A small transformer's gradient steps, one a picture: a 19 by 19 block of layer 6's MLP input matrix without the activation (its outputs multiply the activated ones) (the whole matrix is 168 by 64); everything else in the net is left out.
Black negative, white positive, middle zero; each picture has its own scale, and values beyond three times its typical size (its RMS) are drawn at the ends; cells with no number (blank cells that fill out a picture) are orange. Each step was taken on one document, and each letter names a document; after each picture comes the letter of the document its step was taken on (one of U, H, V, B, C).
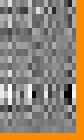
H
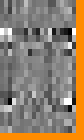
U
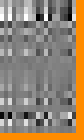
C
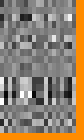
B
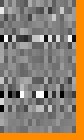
B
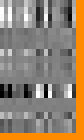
C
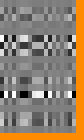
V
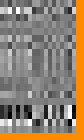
H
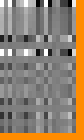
C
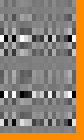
V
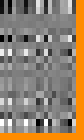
C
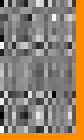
B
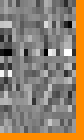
U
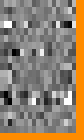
U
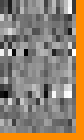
U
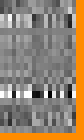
H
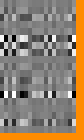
V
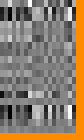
H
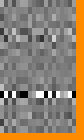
V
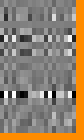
V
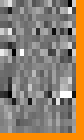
U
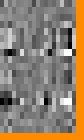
U
